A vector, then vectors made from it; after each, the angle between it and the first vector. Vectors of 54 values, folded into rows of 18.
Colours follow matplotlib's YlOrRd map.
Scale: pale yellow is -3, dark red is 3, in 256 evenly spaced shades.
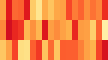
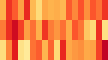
nearly parallel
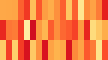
orthogonal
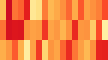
nearly parallel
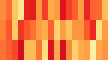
orthogonal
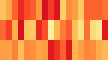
orthogonal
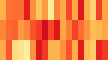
partly aligned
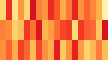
partly opposed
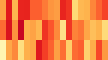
partly aligned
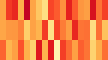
partly aligned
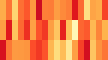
orthogonal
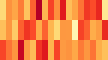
partly opposed
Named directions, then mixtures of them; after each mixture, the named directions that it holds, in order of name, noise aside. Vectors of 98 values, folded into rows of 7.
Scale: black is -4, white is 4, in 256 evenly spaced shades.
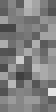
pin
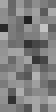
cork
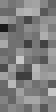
cork, pin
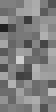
cork, pin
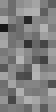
cork, pin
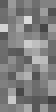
cork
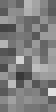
pin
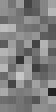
pin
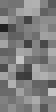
cork, pin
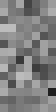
pin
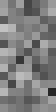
pin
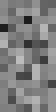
cork, pin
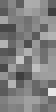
pin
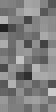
cork, pin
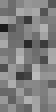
cork, pin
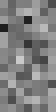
cork, pin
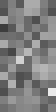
pin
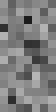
cork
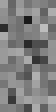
cork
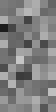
cork, pin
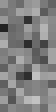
cork, pin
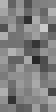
cork, pin
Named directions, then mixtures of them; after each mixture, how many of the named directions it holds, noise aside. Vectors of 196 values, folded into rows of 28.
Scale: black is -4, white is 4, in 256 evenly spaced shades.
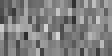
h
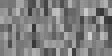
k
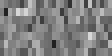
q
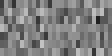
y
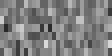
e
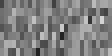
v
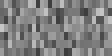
two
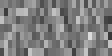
three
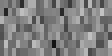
one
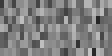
one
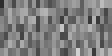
two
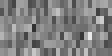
two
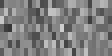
three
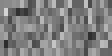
two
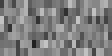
three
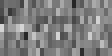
one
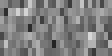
one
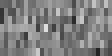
one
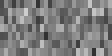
two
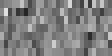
one
